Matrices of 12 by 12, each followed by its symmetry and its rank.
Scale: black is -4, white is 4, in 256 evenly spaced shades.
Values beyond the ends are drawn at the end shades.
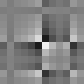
symmetric, rank one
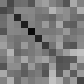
symmetric, full rank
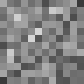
symmetric, full rank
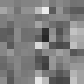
neither, rank two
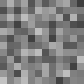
antisymmetric, full rank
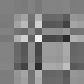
symmetric, rank one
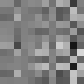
neither, rank two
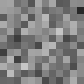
neither, full rank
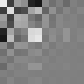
symmetric, rank two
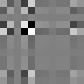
symmetric, rank one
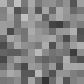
neither, full rank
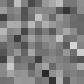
antisymmetric, full rank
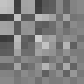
symmetric, rank two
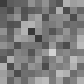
symmetric, full rank
